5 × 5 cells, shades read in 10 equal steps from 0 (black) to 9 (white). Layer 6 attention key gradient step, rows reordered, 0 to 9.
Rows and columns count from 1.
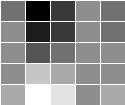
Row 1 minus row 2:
-1 -1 0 0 0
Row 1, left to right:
4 0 2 5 4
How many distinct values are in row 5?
4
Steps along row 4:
up down down same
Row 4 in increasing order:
5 5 5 6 7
